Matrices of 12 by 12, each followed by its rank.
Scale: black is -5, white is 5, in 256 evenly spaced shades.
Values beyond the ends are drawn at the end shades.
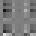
one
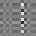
one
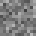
full rank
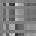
one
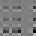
one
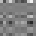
one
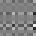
one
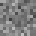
full rank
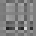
one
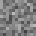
full rank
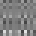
one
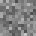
full rank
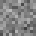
full rank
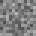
full rank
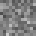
full rank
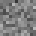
full rank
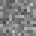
full rank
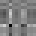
one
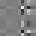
one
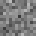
full rank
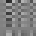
one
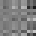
one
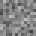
full rank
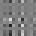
one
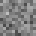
full rank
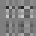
one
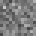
full rank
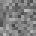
full rank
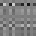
one
